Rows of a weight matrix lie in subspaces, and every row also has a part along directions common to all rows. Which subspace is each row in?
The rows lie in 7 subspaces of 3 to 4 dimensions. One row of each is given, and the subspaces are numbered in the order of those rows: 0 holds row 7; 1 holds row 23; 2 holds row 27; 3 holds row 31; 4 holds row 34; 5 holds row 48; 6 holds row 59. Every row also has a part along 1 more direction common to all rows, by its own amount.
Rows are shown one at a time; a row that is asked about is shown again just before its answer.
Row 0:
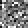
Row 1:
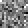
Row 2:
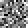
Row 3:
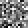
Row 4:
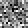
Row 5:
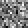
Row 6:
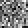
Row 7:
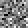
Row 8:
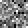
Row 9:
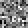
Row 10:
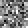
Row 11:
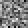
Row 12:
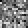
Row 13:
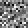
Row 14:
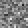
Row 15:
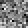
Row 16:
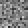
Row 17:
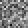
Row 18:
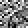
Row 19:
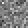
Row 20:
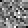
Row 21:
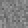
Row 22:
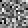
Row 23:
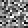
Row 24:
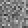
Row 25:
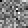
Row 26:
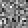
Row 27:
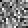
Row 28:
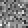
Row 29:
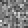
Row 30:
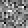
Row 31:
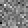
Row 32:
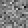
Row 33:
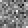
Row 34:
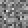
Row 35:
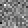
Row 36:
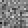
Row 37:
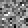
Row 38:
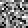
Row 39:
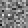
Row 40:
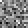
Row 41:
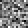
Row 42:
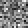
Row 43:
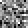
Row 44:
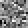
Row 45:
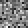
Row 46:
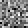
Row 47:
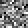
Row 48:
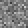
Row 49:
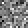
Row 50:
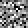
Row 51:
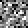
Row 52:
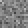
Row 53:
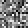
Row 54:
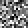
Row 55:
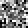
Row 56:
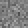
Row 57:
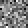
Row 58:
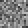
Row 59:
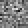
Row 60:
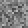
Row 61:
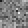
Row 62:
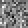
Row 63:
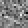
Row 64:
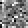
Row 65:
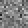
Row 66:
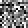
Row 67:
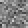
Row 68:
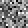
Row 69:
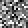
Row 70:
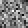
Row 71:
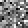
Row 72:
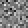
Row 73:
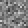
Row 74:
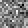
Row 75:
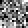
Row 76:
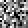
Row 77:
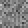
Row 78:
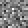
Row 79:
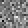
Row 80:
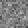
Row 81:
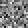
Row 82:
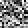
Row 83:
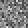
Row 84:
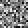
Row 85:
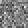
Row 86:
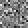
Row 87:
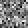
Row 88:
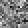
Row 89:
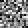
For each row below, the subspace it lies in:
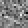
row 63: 6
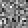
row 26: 2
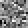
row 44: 2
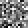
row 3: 4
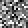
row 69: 5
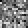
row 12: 1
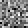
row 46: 1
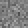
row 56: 1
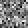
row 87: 3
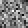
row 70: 2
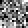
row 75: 2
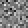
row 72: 3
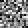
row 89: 6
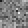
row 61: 2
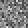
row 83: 0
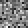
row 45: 4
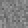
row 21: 2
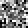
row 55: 2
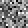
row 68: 0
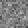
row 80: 4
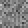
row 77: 3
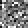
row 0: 1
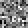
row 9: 2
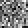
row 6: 6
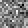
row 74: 0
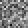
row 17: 4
